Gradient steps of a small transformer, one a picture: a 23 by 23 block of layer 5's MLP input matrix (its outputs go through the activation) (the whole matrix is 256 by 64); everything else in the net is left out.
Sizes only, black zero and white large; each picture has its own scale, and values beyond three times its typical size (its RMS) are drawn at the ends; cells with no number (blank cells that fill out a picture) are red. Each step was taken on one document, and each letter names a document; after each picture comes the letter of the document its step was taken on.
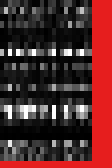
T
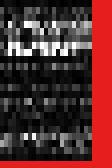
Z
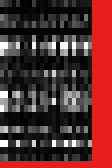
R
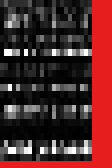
T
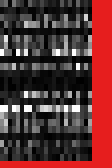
R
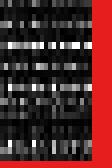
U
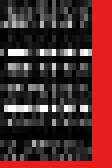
T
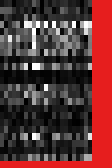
Z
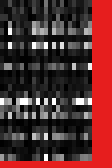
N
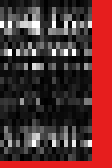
Z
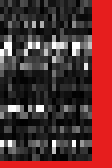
N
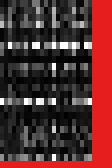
N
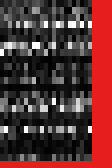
N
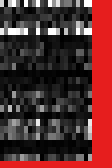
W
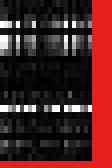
R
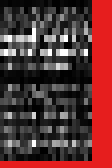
Z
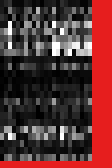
Z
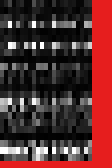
U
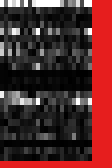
W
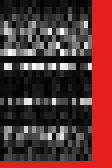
Z
